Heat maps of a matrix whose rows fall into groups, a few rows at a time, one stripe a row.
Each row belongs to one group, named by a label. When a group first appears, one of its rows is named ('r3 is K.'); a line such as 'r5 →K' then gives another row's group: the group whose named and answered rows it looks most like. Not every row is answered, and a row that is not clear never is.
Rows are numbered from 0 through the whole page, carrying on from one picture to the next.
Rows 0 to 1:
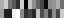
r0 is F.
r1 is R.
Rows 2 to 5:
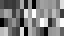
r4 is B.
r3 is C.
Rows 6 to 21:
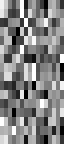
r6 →F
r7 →F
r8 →B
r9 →F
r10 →C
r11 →F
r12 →R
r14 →C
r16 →F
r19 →F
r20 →C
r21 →F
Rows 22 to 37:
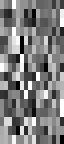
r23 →R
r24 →R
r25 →C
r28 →F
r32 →B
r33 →R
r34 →R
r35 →C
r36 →F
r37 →C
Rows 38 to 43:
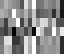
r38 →C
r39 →C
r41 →R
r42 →C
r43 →C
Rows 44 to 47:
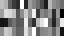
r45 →C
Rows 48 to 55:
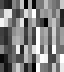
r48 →R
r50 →F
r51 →R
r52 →R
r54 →B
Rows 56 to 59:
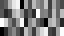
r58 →F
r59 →B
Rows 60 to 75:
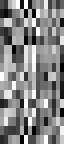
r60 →B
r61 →R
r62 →C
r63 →R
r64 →R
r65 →C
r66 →C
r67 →C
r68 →F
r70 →C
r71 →B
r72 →C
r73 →F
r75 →B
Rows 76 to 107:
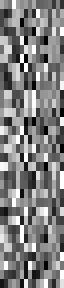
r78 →B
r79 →R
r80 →F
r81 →C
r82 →F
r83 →B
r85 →R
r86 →C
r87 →C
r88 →C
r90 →F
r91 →B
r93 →B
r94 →F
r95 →R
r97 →B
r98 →C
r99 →B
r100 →B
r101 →F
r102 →F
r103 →C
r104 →R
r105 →F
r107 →B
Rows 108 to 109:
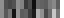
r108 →R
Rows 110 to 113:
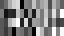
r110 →B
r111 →R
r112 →B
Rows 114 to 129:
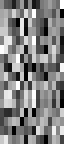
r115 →C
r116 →F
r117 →F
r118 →C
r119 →F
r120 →B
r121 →R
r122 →F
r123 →B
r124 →C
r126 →R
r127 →B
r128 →R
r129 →F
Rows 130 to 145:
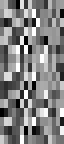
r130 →F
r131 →C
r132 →R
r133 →C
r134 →F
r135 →B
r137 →B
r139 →R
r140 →B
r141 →F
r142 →B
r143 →C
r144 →R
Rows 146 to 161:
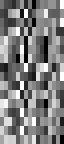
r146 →R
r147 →B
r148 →R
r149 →B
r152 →F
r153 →B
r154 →R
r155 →F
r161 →C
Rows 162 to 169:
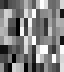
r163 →C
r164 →F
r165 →F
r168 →R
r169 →R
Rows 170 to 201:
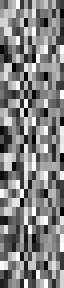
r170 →B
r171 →C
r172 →F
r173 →C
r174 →B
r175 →B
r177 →C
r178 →F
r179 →B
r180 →R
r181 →B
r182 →F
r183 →C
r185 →R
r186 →B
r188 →C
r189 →B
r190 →B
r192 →B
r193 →C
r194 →B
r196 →R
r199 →F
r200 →R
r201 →B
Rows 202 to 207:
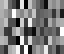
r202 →F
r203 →C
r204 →F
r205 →R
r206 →F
